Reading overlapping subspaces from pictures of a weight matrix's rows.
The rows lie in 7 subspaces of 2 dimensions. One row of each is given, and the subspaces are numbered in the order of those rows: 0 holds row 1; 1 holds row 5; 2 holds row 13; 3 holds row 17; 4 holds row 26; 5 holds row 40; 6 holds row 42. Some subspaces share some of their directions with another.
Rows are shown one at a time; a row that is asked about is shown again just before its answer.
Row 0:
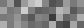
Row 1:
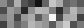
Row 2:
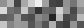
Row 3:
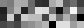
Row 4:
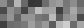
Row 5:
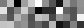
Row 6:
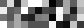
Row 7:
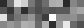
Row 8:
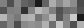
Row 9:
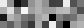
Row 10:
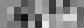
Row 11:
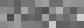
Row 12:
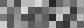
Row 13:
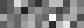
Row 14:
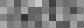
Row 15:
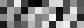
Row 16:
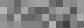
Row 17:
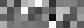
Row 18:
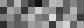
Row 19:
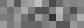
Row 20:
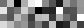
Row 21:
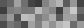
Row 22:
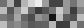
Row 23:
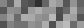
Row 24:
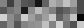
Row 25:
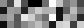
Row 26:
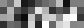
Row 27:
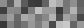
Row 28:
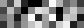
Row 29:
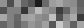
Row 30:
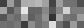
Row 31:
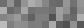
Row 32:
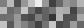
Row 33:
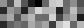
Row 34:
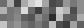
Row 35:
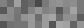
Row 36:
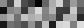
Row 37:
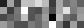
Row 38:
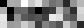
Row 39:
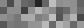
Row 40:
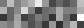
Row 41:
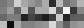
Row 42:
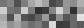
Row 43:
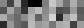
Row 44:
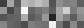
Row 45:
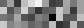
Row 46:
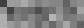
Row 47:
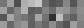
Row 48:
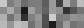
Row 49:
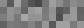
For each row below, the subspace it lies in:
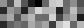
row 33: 1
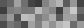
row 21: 3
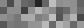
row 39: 5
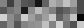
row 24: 5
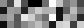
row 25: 4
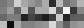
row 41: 1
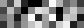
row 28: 0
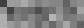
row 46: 2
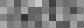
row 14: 4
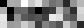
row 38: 2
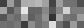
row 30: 3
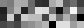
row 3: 6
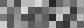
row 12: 1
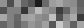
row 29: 5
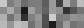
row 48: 3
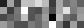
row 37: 3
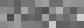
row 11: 6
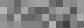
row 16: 6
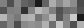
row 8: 5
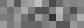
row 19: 0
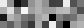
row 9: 2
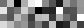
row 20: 1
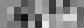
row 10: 4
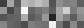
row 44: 3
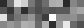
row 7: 2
